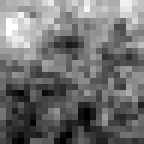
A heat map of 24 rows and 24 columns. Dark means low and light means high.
The field is mottled with small blotches. The ninth with the highest average is the top left. No regular stripes run through it. Values rise toward the top.
